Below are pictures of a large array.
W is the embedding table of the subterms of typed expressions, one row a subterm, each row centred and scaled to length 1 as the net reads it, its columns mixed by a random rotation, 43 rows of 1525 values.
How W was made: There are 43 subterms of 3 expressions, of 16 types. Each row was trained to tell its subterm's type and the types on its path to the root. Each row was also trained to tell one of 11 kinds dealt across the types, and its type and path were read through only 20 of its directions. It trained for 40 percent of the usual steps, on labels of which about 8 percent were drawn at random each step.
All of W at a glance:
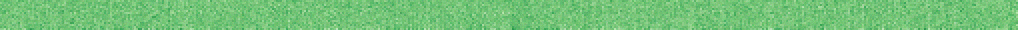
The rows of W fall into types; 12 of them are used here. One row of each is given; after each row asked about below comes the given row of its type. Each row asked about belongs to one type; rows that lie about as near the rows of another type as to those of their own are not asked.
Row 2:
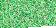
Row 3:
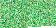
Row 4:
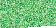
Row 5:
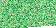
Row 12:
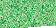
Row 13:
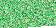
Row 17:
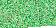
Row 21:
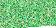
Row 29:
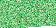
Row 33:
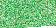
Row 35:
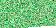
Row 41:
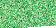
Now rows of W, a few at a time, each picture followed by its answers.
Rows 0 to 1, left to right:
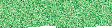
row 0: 35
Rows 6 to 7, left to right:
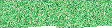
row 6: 29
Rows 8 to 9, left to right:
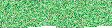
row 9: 3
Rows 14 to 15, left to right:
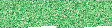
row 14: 4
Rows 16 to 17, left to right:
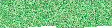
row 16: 13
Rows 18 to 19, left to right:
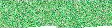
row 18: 13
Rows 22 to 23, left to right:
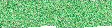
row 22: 17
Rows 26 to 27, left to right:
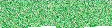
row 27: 35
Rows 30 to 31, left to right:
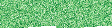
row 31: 41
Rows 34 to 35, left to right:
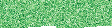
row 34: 3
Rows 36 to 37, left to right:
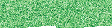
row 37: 21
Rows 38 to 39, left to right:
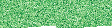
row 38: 21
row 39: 17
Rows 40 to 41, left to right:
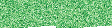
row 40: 13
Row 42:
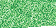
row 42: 21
